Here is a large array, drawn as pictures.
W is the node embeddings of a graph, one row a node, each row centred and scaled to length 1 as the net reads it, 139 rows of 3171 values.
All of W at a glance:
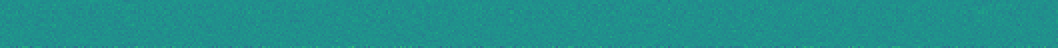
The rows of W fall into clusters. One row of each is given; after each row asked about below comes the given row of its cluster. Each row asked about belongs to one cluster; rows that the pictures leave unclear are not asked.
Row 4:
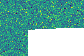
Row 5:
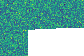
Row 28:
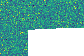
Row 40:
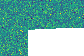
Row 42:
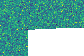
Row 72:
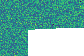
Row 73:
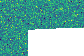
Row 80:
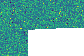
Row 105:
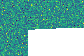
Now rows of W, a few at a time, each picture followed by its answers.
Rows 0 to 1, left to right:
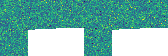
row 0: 42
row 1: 40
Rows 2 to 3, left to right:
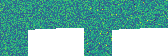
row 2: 28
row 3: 4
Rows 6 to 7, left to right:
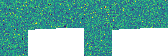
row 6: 5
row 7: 28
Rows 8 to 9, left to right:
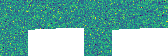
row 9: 72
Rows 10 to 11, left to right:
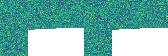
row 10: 4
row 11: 80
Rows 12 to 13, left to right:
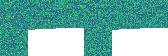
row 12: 72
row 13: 73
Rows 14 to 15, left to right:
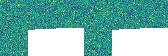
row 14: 73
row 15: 5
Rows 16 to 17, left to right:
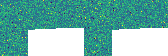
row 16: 80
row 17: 5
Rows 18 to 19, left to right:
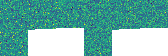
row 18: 72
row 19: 73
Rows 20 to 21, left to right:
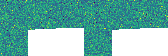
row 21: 80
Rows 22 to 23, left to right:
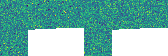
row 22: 28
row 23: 80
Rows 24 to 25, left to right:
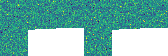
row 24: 73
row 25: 73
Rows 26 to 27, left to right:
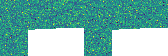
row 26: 72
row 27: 73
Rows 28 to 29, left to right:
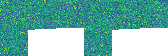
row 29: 105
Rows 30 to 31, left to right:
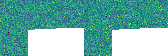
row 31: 105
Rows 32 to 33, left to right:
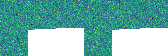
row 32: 40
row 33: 40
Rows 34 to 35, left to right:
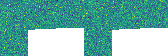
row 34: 80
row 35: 42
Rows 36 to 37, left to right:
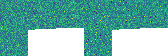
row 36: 105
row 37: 105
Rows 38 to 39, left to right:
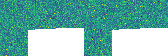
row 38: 40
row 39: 42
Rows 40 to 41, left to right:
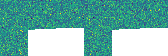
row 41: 40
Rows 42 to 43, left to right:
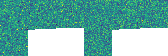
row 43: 105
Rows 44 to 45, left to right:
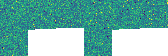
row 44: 5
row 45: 80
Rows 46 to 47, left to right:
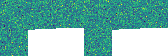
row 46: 42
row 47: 73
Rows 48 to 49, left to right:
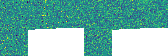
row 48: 105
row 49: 72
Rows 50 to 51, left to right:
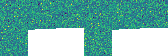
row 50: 73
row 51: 40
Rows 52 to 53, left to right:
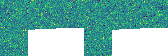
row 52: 5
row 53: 73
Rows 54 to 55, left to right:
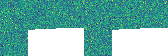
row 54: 80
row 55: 105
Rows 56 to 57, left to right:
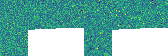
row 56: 40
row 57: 4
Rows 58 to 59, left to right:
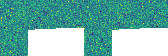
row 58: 5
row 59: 40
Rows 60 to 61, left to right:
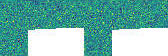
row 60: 40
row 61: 4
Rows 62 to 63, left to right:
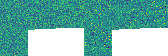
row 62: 72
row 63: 40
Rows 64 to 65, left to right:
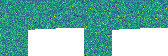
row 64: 40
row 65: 105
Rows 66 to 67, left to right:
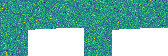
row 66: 28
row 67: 5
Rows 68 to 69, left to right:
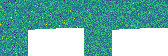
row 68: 73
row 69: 40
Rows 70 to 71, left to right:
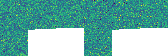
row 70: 4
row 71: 72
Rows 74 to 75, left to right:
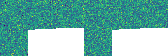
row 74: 42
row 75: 73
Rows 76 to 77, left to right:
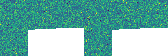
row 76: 73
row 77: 105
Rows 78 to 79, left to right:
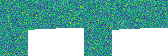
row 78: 72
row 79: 28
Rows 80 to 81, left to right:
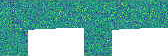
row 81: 28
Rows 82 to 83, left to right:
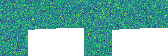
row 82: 73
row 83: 5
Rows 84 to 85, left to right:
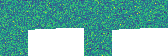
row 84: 40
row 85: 4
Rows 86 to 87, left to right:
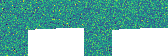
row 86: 28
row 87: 5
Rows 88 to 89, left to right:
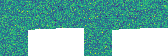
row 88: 40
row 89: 72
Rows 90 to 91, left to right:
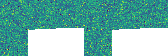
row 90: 80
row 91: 42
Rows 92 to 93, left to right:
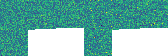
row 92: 105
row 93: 72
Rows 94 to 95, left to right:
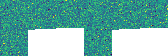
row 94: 28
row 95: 42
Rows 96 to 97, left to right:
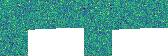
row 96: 42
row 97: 5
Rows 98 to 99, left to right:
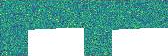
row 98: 28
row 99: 40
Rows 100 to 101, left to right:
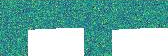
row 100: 42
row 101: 4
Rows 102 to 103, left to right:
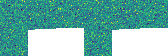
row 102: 73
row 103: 4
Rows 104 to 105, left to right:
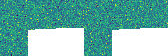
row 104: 40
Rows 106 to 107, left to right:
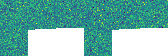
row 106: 5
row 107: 4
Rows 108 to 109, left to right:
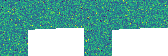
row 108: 80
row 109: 105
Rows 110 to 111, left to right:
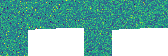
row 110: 28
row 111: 4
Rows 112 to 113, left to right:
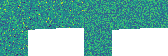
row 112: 42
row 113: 28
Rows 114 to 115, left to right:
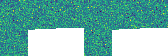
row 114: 80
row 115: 40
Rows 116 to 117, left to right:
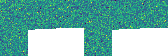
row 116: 73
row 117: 40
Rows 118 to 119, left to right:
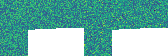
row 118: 5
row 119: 4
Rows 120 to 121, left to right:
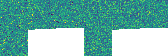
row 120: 4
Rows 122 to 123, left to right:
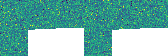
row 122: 80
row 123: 80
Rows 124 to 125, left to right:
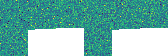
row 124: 72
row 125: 28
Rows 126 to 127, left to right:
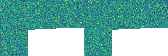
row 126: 28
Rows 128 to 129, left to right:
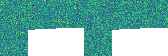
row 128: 28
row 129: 42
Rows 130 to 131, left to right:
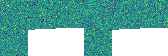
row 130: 105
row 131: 42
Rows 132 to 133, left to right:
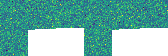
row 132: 4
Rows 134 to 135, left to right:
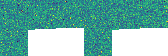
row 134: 40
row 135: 72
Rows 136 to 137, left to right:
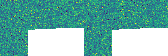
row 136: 72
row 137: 42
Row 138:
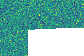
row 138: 5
